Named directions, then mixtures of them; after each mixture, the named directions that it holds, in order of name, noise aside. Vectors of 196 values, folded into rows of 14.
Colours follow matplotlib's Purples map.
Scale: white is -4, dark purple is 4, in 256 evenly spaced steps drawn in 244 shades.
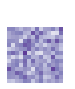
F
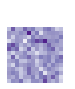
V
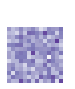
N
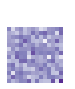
N, V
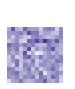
F, V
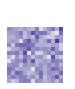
F, N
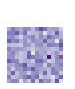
N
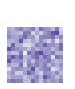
F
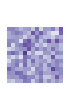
F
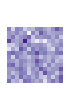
V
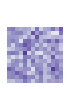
F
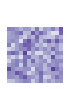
F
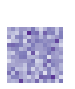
N, V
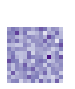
N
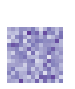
N, V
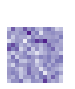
V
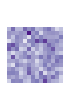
V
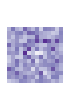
F, V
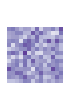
F
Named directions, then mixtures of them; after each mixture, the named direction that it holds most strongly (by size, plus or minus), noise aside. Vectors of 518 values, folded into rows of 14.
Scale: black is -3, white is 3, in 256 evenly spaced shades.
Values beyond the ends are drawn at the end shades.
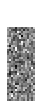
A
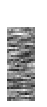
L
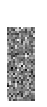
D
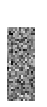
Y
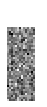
Y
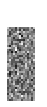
A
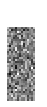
A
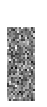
D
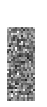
A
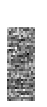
L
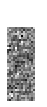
A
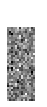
Y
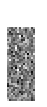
D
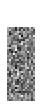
A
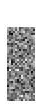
Y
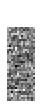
A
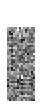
Y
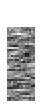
L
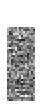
Y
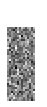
A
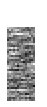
L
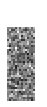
A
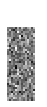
A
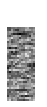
L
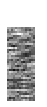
L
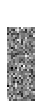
D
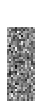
A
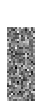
D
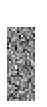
A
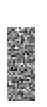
D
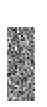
A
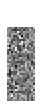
A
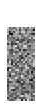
Y
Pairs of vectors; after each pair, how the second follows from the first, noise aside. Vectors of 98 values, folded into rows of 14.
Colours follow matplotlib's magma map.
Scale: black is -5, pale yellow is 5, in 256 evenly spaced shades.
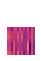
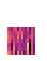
scaled up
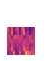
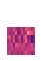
wrapped around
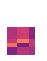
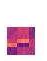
copied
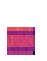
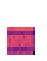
copied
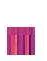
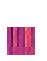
reversed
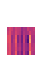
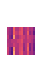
wrapped around
